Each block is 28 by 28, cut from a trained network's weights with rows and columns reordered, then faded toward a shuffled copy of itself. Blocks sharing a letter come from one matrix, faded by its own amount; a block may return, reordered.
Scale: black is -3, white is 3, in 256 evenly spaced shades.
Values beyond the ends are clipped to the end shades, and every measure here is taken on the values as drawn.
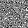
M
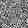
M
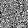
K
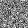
M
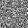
K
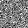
M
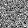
M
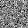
M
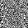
K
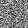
M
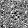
K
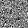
K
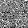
M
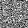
M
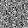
K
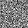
K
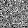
M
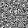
K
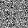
K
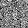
M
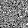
M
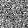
M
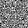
M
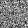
M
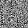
K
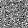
K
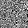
K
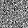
M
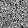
K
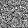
M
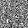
K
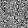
K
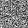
K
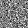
M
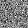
M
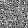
K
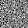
K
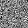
K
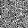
K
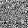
K
